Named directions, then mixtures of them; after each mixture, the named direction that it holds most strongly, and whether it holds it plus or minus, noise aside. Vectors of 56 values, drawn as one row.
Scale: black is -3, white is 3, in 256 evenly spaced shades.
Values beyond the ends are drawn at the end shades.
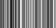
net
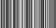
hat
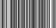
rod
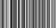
rod, plus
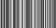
hat, plus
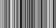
net, minus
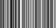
net, plus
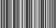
hat, plus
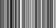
net, plus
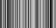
rod, minus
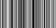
hat, minus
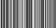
hat, plus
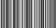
hat, plus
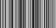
hat, minus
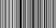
hat, minus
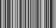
rod, minus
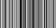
hat, minus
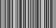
hat, minus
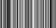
rod, minus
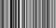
net, plus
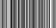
rod, plus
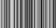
net, minus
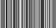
hat, plus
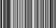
rod, minus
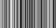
net, minus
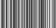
rod, plus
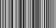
hat, minus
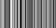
net, minus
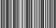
hat, plus
